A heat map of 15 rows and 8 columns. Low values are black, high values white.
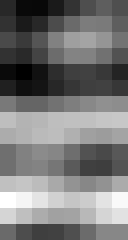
The top left is the ninth with the lowest average. Horizontal stripes repeat 3 times down the table. The bottom left is the ninth with the highest average. There are no lone odd cells.
